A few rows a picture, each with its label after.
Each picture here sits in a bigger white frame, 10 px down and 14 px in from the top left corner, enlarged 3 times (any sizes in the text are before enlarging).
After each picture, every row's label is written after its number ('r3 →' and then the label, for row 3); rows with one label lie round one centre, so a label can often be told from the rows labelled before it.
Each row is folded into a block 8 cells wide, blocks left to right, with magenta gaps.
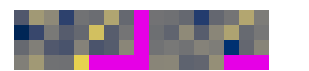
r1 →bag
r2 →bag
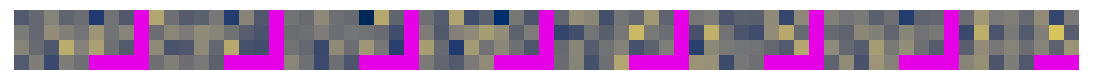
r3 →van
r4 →van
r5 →van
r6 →van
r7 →bag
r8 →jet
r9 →van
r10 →jet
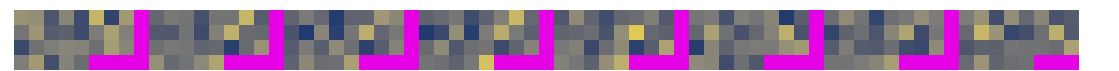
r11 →jet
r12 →bag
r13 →bag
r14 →bag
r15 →bag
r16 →jet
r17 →bag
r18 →jet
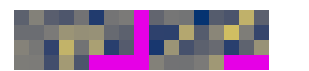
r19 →van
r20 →bag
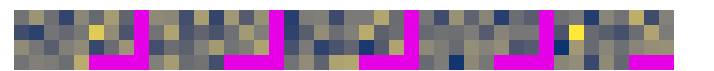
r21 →bag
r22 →jet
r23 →bag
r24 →van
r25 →jet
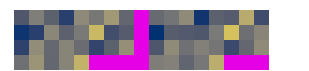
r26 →bag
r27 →bag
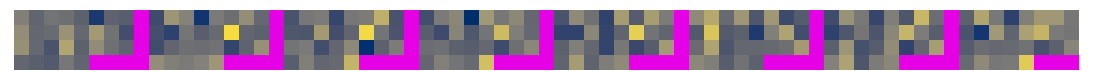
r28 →van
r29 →bag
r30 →bag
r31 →bag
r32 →bag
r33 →jet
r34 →bag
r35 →bag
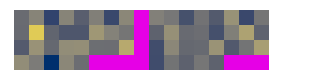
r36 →jet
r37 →jet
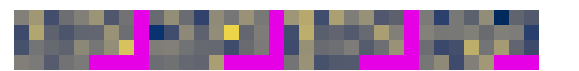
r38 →jet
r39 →bag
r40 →jet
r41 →van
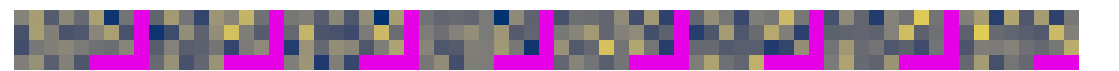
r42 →jet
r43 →bag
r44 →jet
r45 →van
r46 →van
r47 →bag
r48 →bag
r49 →jet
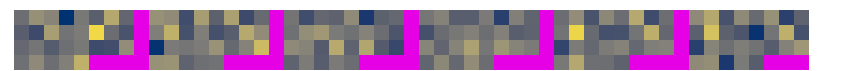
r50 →bag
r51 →jet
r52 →van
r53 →van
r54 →jet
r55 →jet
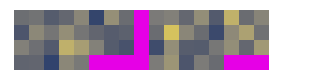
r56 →van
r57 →jet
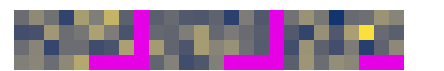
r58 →bag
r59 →van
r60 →bag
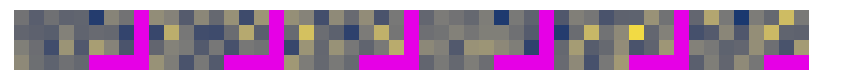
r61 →van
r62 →jet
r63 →jet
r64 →van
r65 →bag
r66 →bag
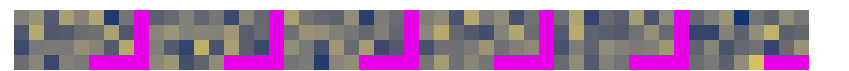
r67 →jet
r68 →van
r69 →van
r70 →jet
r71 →jet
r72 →bag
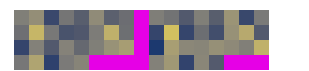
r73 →jet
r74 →jet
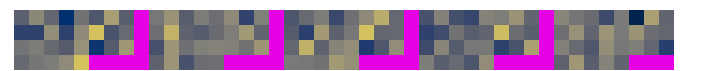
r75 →bag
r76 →jet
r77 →bag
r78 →bag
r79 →van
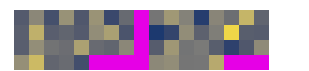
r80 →jet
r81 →bag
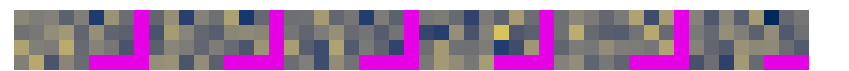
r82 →van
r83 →jet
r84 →van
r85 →bag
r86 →jet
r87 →van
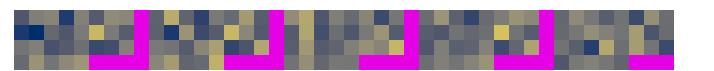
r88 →bag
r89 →bag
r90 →jet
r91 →bag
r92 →van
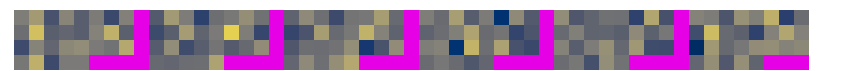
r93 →jet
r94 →bag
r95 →bag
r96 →van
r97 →van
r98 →jet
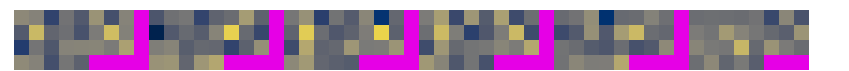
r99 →jet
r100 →bag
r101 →jet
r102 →jet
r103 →bag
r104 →van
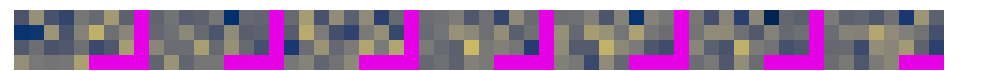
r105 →bag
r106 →van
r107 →jet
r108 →van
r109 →van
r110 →van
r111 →van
